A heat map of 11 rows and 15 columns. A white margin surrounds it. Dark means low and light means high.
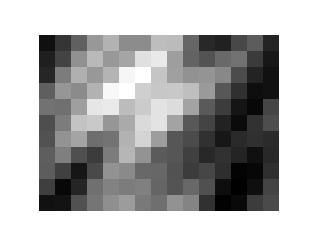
Average level on the scale: 40%. Ninth with the lowest average: bottom right. Ninth with the highest average: top middle.
